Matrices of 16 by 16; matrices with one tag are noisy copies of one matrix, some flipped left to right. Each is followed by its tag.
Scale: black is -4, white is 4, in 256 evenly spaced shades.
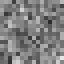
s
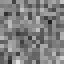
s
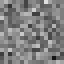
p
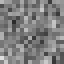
s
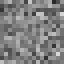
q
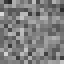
q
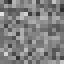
q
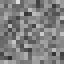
p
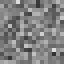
p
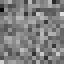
q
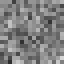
s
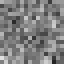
s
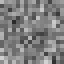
s
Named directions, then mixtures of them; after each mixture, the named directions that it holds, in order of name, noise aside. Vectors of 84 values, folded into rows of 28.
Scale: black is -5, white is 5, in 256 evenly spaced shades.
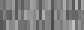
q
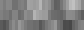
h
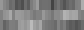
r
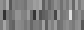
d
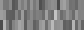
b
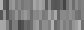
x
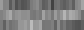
r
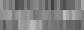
r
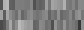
x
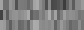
r, x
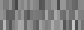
b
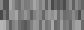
x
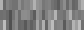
b, d, x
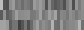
x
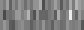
d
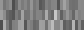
b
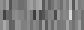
d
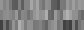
b, h, r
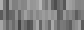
h, x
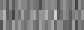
b, d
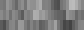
h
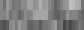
h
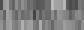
h, x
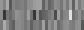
d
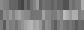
r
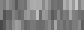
d, h, q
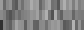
b, h, q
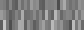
b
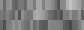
h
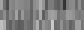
q, x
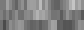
h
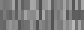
q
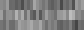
d, r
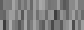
b
